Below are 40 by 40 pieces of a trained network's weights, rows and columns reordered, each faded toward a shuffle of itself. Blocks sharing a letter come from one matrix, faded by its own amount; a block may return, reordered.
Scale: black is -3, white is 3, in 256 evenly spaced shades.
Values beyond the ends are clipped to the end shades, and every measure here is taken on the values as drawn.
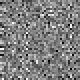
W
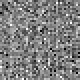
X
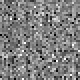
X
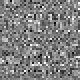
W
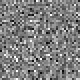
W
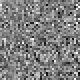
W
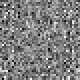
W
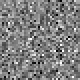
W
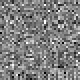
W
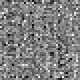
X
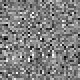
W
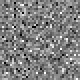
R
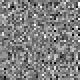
W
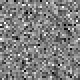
R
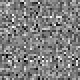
W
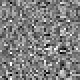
W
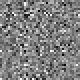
W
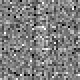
X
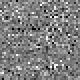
R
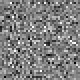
W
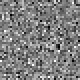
R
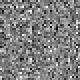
W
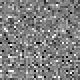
R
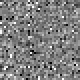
R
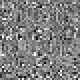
W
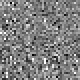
W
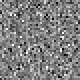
R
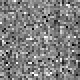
X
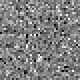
R
